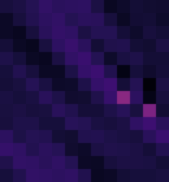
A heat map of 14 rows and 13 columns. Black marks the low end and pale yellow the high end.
Histogram: skewed, a long tail of high values. Average level on the scale: 10%. Grain: diagonal, down to the right. Odd patch: rougher, in the middle right. Slope: none. Roughest part: middle right.
